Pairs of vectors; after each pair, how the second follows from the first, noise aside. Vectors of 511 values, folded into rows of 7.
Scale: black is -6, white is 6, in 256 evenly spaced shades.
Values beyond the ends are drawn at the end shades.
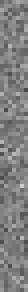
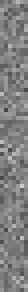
copied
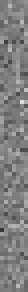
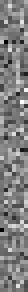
scaled up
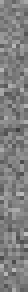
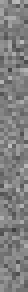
wrapped around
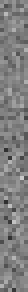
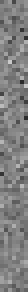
wrapped around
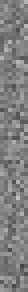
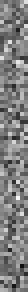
scaled up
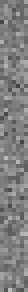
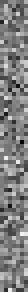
scaled up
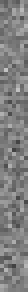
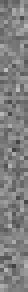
copied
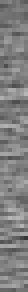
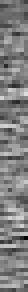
scaled up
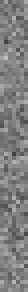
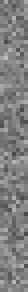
copied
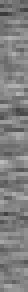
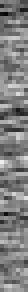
scaled up
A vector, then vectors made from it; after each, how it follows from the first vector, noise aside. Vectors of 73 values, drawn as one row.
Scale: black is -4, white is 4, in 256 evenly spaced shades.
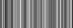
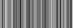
negated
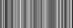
copied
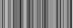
negated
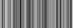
negated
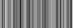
negated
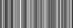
copied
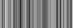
negated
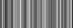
copied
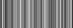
copied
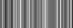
copied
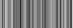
negated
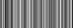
copied
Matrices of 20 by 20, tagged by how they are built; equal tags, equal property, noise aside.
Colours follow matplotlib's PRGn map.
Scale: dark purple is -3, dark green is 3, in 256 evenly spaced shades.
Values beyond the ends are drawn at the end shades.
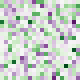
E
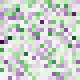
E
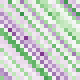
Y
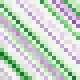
Y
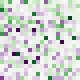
E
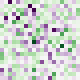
E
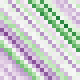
Y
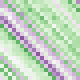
Y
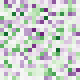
E
